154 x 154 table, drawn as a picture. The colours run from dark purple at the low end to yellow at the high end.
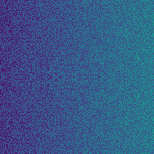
Mirror symmetry: top to bottom. Stripes: none. Odd rows or columns: none. Slope: up to the right. Average level on the scale: 30%.
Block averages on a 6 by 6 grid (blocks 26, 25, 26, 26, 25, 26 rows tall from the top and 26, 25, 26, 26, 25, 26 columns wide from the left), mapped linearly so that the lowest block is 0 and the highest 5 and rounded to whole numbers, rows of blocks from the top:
0 1 2 3 4 5
0 1 2 3 4 5
0 1 2 3 4 5
0 1 2 3 4 5
0 1 2 3 4 5
0 1 2 3 4 5
